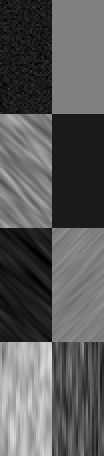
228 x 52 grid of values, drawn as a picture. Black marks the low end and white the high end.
It is made of 4 by 2 panels. Panel 1,1: very low, fine-grained, faint in contrast. Panel 1,2: middling, flat. Panel 2,1: middling, slanting down to the right. Panel 2,2: very low, flat. Panel 3,1: very low, slanting down to the right, faint in contrast. Panel 3,2: middling, slanting up to the right, faint in contrast. Panel 4,1: high, streaked downward. Panel 4,2: low, streaked downward.
